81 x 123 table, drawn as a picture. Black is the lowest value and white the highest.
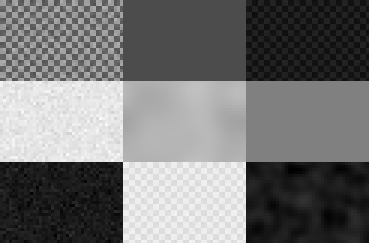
It is made of 3 by 3 panels. Panel 1,1: middling, checkered, strong in contrast. Panel 1,2: low, flat. Panel 1,3: very low, checkered, faint in contrast. Panel 2,1: very high, fine-grained, faint in contrast. Panel 2,2: high, smooth, faint in contrast. Panel 2,3: middling, flat. Panel 3,1: very low, fine-grained, faint in contrast. Panel 3,2: very high, checkered, faint in contrast. Panel 3,3: very low, blotchy, faint in contrast.
